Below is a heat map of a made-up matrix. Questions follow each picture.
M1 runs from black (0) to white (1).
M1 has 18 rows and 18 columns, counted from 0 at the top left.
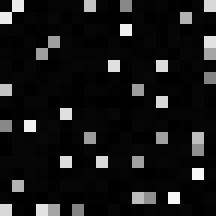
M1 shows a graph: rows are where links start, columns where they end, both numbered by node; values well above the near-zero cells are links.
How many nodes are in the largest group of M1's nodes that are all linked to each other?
3
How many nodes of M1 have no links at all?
0
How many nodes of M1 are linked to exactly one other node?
7
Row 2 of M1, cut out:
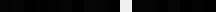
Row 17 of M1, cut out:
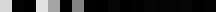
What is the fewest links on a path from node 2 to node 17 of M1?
3
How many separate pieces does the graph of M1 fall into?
1
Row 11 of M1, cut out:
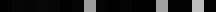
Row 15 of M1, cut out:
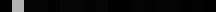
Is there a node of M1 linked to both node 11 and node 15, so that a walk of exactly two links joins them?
no
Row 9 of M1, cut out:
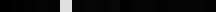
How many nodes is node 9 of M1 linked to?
1
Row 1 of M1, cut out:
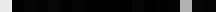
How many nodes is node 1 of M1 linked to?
2
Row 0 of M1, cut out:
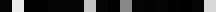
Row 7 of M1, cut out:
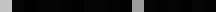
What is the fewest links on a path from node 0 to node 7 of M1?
1
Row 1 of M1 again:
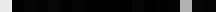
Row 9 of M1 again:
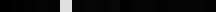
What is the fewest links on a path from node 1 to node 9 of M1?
6
